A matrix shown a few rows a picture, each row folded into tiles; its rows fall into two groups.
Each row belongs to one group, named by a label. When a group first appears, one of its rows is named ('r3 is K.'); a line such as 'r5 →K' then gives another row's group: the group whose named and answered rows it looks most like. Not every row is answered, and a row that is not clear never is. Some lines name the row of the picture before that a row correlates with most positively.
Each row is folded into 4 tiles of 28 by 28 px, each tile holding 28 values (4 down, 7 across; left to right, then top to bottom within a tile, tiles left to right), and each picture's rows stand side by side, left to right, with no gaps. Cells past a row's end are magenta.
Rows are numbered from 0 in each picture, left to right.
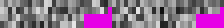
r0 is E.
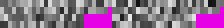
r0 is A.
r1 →E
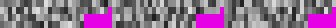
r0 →E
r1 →A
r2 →A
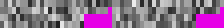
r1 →A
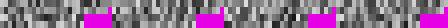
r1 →A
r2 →A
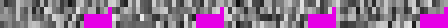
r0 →A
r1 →A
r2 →A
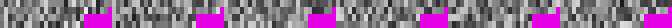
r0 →E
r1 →A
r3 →E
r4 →A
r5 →E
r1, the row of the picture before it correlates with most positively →2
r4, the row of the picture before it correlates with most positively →1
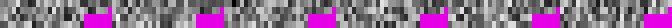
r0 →E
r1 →E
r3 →E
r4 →E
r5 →A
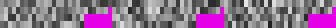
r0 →E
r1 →E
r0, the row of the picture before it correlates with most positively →0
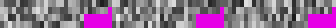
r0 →E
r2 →A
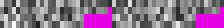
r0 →E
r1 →E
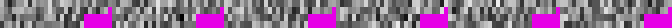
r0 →A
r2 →A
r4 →A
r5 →A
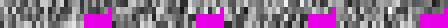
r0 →E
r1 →A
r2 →A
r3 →E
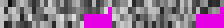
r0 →A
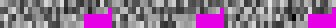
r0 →E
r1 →E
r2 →E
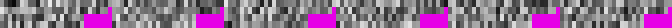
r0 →A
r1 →E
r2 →A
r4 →E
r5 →E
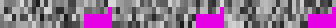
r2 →E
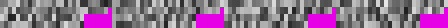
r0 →E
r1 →A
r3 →A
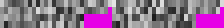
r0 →A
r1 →A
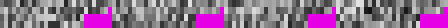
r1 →A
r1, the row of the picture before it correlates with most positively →1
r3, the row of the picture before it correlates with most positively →0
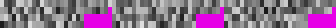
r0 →A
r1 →A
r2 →E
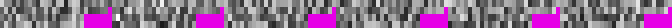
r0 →E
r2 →A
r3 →A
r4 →A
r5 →A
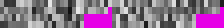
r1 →E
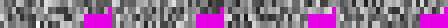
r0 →E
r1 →E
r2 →A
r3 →A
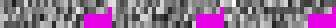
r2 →E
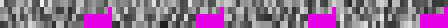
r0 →A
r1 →A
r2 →A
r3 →E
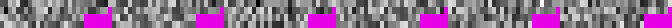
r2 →E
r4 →A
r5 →A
